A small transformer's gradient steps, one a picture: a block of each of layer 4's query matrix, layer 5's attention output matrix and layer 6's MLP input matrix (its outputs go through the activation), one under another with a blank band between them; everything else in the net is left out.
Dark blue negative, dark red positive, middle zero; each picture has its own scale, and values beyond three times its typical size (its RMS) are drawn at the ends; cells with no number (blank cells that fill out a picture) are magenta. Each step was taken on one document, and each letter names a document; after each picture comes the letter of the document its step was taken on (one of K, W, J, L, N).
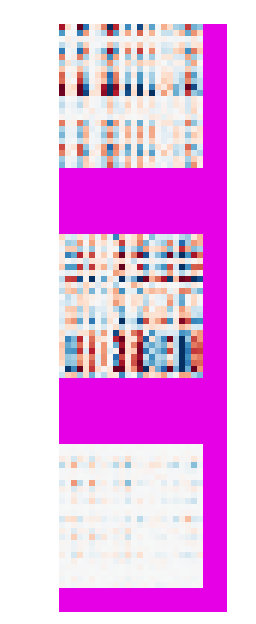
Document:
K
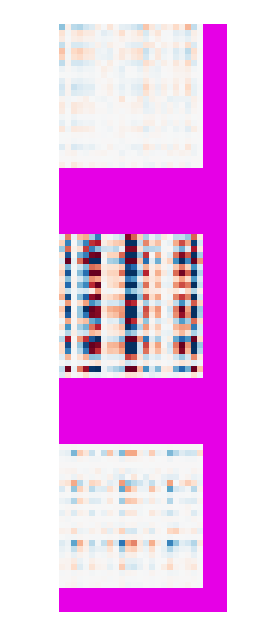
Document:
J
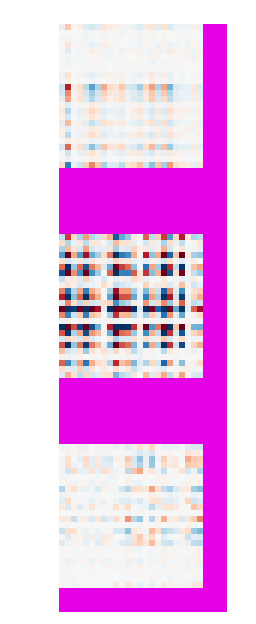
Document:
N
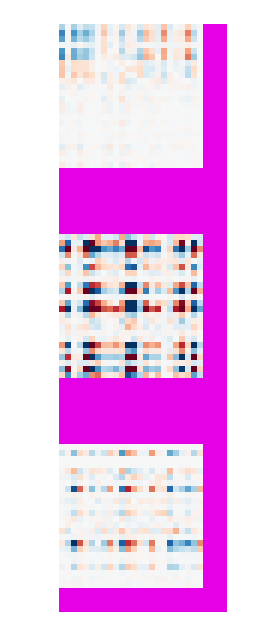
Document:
J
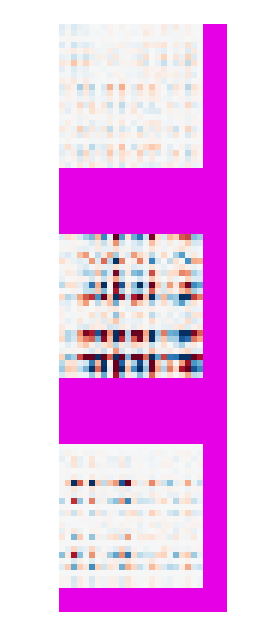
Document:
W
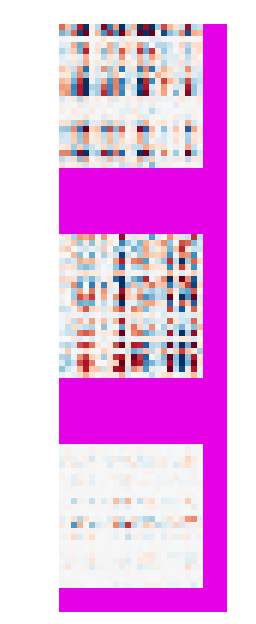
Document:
K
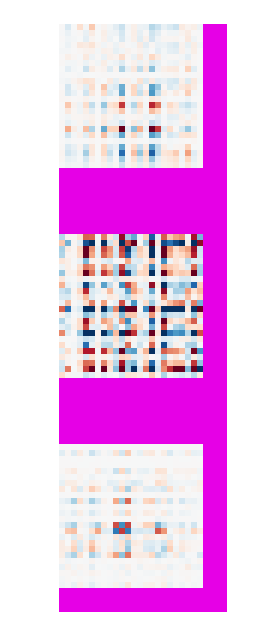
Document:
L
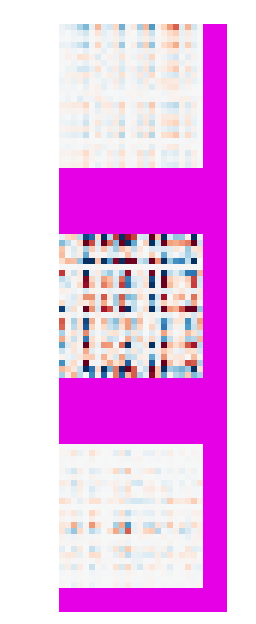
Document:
L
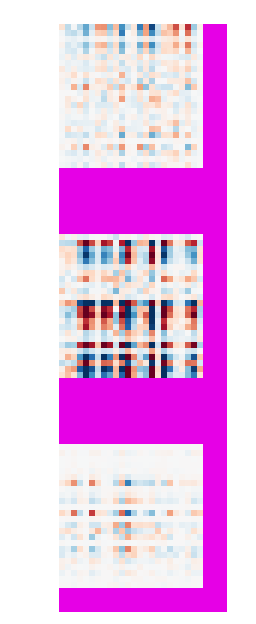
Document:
L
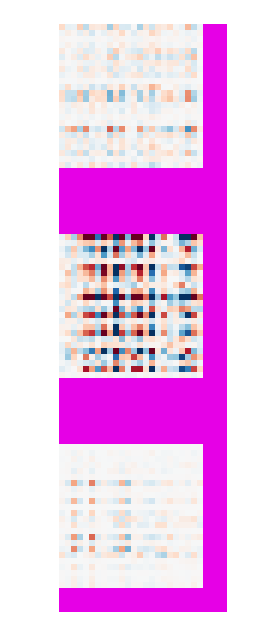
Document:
W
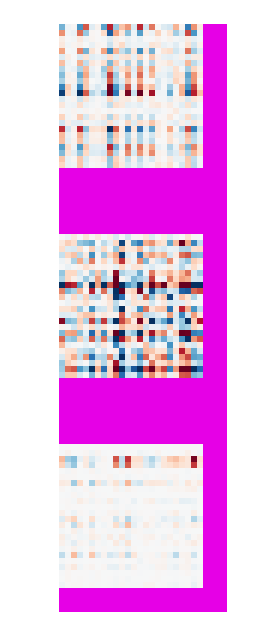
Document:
K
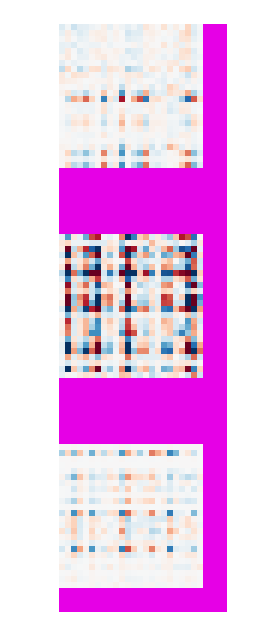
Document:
J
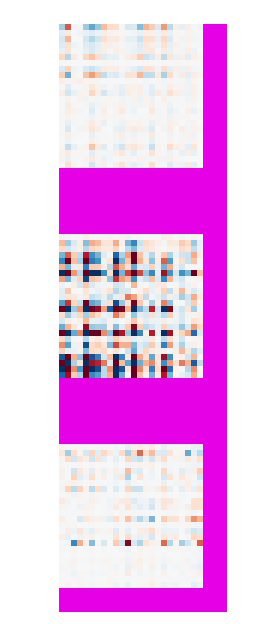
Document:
N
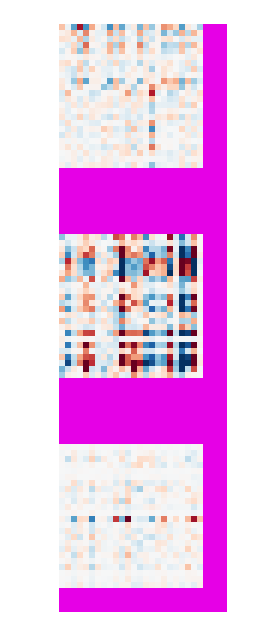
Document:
K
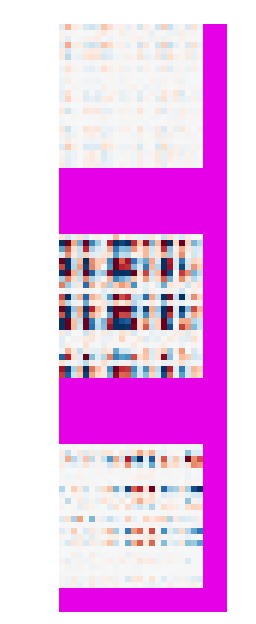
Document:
N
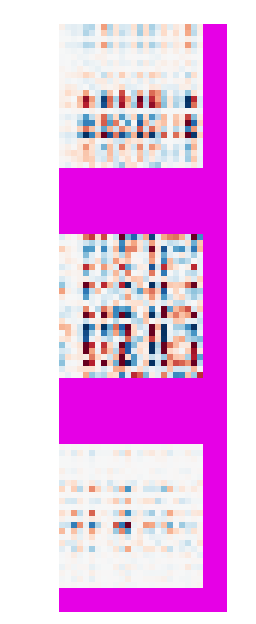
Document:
L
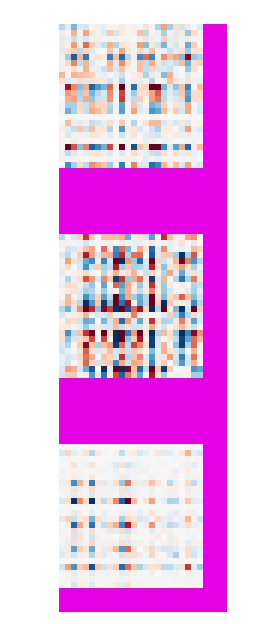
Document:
W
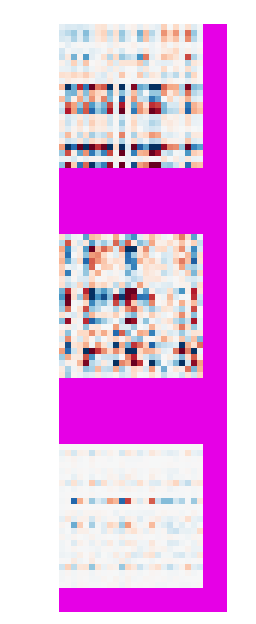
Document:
W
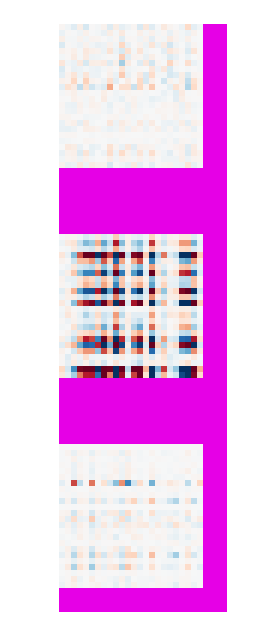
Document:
W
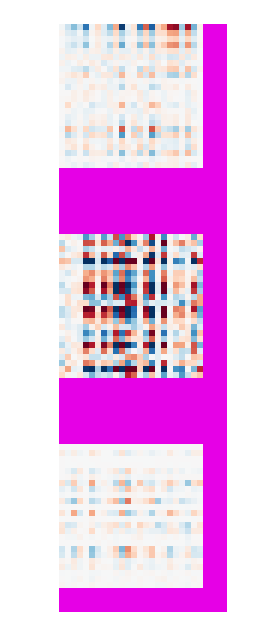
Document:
L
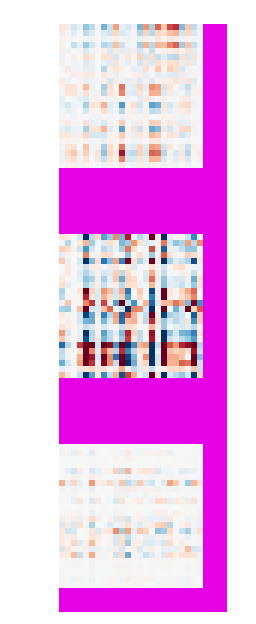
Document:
L
